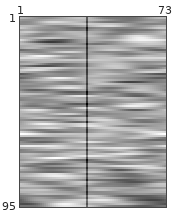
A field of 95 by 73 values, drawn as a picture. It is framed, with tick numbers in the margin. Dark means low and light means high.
Slope: none. Grain: streaks across. Odd lines: column 34. Mirror symmetry: none. Ninth with the lowest average: bottom right.
